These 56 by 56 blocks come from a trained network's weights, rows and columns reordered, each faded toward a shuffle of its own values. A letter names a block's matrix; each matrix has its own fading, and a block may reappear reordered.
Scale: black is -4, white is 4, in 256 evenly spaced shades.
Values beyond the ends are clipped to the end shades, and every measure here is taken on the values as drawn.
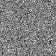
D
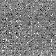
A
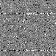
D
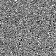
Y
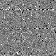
D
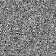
Y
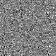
Y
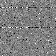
D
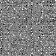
A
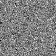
Y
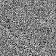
Y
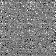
A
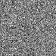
D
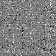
A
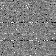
D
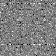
D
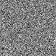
Y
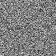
Y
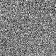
Y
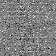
A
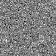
Y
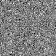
Y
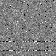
D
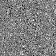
Y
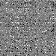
A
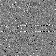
D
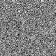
Y
